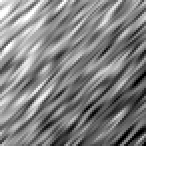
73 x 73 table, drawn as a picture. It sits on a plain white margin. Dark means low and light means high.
Ninth with the highest average: top left. Slope: up to the top left. Grain: diagonal, up to the right. Ninth with the lowest average: bottom right. Mirror symmetry: none.
